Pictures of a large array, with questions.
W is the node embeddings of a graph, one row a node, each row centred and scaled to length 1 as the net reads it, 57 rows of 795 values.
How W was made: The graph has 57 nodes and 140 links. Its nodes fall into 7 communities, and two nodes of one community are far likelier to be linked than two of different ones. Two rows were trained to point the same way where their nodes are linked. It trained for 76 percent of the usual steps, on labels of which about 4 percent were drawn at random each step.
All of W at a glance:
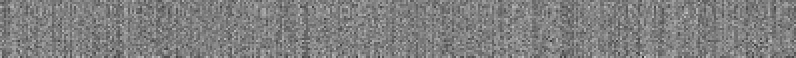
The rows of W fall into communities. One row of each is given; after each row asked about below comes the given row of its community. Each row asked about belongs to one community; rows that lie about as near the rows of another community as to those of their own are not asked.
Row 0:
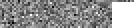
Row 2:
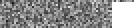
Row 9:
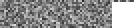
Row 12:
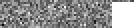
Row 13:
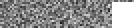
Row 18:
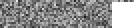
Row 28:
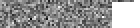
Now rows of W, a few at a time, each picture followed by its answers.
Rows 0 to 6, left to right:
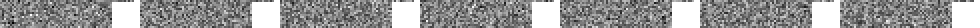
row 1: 0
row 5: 28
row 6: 9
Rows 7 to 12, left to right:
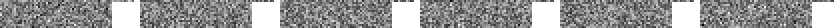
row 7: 28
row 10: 2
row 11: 12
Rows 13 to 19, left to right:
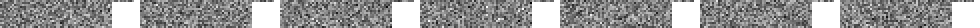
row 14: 28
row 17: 9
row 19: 0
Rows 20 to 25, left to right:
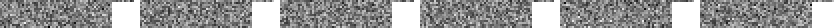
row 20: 0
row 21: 9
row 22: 2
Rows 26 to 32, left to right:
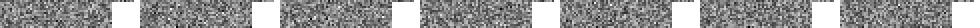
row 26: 0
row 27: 13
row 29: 2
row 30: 0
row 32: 9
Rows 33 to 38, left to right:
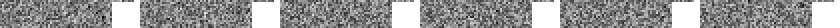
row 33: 9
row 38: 28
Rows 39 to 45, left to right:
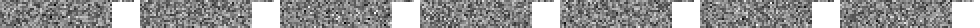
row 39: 9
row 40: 13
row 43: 0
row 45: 13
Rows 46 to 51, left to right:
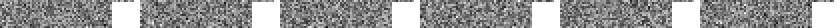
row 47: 28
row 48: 12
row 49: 28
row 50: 13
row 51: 12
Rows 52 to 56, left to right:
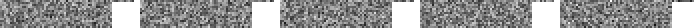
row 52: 9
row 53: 2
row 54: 9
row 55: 28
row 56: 28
